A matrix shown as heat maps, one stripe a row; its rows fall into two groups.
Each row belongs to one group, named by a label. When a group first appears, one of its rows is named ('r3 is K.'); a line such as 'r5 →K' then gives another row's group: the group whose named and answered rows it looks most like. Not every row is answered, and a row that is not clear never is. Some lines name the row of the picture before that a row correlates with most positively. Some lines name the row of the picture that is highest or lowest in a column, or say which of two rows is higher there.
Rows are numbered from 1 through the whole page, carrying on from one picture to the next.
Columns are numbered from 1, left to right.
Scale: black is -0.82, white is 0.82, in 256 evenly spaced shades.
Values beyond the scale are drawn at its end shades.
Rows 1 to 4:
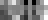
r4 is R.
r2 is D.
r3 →D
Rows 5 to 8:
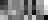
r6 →D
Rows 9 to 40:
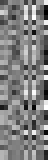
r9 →D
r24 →D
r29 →R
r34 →R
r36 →R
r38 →D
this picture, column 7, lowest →30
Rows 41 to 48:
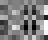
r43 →R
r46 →R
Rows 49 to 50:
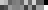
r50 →D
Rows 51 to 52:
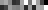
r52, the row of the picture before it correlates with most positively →50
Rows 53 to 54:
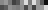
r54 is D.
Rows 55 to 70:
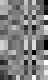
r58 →D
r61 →D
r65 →R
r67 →D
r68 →R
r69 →D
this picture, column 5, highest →70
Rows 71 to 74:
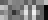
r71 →D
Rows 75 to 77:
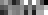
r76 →D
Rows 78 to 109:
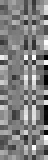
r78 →R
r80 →R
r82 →R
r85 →D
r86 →D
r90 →D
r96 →D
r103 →D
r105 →R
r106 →D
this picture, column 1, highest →89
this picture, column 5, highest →105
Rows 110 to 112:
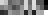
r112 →D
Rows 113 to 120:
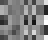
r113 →D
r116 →D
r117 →D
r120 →D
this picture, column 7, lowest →117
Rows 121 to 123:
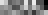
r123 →R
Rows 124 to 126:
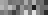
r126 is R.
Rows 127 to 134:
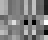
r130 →D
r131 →R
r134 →R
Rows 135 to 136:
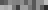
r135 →D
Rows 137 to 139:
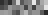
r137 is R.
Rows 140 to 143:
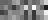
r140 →R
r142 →D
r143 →R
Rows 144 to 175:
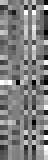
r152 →D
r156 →D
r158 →D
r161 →R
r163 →D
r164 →R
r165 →D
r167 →D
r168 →R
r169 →D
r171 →D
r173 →D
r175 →D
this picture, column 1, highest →160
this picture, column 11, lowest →160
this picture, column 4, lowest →146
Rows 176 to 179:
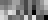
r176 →R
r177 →R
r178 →R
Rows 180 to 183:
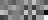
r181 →R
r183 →D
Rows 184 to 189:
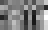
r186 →R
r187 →D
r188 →R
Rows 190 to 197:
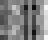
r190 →D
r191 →R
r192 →R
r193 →D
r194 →D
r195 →R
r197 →D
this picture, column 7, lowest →191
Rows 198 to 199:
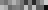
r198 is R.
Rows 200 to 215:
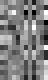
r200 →R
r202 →R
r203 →D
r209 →D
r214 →D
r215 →R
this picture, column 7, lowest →202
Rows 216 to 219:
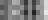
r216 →R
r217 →D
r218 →R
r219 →D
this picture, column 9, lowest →218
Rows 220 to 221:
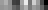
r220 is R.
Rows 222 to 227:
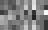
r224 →D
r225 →R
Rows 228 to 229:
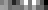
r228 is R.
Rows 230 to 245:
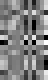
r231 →R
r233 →R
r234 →R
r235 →R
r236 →D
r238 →D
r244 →D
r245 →R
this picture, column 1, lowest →238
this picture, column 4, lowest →232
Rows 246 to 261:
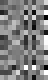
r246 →D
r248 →D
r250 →R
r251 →R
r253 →D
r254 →R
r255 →D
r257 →D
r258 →R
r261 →R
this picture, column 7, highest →259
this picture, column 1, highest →249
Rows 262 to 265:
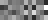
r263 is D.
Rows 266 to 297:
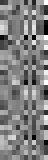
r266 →D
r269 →D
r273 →D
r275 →D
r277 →R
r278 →R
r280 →D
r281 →R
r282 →R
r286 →D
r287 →D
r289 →R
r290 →D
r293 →R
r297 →R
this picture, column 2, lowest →273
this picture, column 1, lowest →273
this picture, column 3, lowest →274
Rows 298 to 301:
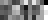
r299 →R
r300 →R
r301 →D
